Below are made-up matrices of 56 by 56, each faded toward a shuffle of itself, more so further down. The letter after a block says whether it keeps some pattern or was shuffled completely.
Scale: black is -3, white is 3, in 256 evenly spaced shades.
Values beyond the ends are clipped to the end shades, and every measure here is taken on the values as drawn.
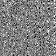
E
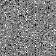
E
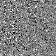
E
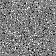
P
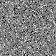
P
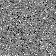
P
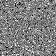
P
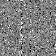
E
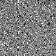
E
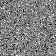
P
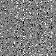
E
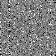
E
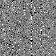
E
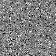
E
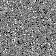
P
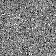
P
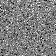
P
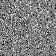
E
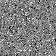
P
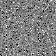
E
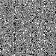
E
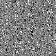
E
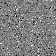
P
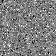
P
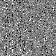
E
